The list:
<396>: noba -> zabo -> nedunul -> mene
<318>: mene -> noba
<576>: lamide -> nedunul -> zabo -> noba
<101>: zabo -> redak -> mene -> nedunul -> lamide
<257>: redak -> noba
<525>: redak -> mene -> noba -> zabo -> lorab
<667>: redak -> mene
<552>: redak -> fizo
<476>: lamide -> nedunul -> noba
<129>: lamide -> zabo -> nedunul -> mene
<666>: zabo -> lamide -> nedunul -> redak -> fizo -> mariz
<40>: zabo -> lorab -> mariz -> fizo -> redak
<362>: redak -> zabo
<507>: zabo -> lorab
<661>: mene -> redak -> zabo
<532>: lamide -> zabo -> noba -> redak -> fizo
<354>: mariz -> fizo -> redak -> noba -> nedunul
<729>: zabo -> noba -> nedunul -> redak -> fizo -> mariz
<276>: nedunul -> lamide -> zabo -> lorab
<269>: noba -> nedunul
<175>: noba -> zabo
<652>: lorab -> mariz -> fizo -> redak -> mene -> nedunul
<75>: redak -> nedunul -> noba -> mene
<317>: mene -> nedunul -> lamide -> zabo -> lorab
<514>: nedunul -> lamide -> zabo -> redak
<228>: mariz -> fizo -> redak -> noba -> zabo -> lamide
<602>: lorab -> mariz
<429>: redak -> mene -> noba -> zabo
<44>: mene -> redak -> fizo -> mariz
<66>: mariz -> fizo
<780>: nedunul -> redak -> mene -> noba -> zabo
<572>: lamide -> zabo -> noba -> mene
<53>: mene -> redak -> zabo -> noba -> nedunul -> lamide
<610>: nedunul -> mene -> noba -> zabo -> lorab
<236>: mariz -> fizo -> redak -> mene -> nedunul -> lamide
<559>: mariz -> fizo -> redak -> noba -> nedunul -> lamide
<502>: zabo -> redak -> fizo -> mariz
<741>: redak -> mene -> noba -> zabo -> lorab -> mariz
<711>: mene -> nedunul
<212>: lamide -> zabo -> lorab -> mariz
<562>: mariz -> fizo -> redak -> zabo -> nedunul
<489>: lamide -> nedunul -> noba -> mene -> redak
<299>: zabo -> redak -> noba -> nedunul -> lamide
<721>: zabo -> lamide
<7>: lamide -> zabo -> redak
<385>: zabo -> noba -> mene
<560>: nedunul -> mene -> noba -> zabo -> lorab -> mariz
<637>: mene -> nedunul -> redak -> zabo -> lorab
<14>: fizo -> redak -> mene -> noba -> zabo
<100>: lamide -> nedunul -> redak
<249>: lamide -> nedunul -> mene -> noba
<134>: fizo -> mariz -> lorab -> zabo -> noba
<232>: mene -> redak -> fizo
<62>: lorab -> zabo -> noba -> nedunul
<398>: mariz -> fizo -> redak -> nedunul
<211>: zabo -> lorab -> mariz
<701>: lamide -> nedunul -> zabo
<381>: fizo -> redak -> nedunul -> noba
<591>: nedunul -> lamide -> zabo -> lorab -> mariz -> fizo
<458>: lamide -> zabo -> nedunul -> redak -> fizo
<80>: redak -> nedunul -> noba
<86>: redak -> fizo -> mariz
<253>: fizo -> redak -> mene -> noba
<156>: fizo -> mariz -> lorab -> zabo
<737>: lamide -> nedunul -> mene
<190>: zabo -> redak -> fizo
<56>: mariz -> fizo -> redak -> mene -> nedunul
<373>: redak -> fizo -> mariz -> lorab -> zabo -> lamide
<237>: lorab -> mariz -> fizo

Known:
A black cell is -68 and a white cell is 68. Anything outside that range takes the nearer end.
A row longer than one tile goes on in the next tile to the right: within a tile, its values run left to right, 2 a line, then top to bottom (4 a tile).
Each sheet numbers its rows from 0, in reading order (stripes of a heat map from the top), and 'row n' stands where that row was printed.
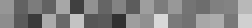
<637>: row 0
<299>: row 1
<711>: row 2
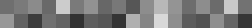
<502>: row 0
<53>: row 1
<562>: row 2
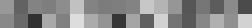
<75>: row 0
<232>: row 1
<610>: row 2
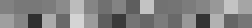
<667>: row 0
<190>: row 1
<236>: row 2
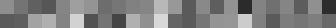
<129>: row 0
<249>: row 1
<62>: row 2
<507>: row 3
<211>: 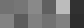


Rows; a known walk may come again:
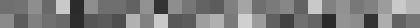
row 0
<156>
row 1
<317>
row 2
<129>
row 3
<502>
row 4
<56>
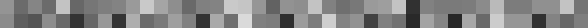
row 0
<562>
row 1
<236>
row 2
<253>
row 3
<381>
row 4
<237>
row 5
<667>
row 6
<552>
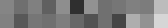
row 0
<507>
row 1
<249>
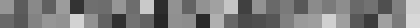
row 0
<62>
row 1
<40>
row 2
<652>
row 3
<576>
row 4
<429>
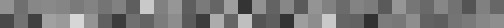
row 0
<476>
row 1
<190>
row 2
<637>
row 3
<299>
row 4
<7>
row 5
<721>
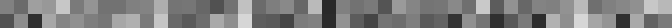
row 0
<559>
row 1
<711>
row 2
<572>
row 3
<212>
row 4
<362>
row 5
<666>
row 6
<489>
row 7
<44>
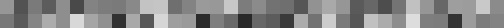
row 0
<610>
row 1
<232>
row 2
<86>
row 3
<101>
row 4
<396>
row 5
<354>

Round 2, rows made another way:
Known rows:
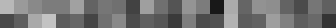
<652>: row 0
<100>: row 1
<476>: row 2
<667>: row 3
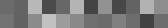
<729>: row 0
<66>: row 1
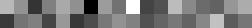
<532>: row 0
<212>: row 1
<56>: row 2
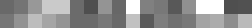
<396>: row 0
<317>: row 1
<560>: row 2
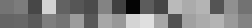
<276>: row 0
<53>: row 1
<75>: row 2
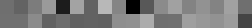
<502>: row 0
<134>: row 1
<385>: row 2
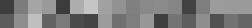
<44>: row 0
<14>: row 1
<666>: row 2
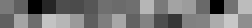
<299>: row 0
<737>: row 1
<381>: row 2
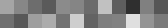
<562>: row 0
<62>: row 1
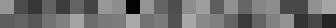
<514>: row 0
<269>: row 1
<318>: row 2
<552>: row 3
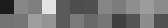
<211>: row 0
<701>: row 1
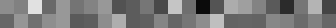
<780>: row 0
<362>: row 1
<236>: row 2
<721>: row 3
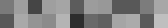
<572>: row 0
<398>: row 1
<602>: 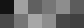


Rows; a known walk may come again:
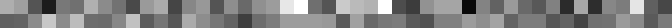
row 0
<354>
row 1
<56>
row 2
<318>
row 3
<610>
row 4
<525>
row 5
<80>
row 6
<190>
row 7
<211>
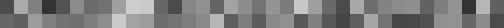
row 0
<156>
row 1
<396>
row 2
<711>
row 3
<175>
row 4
<237>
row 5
<249>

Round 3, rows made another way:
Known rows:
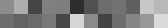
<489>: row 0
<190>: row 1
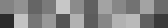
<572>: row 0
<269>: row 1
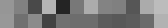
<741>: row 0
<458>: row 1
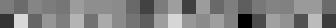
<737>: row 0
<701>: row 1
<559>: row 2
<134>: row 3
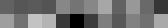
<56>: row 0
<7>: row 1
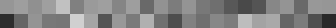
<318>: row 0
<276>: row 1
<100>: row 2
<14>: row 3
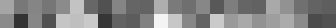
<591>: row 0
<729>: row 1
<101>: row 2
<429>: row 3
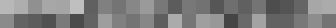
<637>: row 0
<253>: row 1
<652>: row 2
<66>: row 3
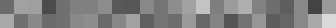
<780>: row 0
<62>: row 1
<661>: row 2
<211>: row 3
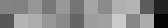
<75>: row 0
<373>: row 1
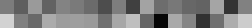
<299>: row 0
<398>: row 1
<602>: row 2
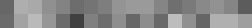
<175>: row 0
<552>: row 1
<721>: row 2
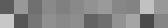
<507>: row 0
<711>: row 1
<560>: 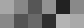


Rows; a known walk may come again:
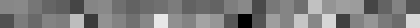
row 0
<100>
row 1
<476>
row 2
<562>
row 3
<385>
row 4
<249>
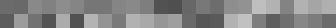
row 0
<381>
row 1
<721>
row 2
<237>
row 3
<317>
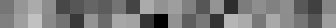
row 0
<362>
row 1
<354>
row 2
<560>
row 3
<701>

